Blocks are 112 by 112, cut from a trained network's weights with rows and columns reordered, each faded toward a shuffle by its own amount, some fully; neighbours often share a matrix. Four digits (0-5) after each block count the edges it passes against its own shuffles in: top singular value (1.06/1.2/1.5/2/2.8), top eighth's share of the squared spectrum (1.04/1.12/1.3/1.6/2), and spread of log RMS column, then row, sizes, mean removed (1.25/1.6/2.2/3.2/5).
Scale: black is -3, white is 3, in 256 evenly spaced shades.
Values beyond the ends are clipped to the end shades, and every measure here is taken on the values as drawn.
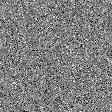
1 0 0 0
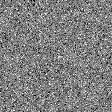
0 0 0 0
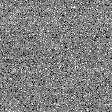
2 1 1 0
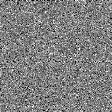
3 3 1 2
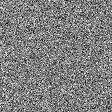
0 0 0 0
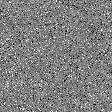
0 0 0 0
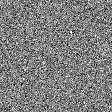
1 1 0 0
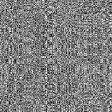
4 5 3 2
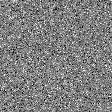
1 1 0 0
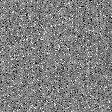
1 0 0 0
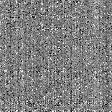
3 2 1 2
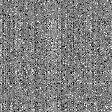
3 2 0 2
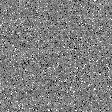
0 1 0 0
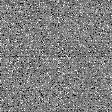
2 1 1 0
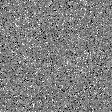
0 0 0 0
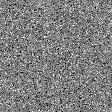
1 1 0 0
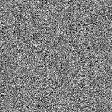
3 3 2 1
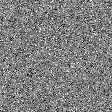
1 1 0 0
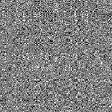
4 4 2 3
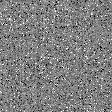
1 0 0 0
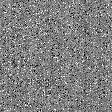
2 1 0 0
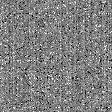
3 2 0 2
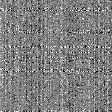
4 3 1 3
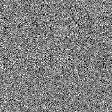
3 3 2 2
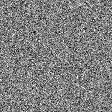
1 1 0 0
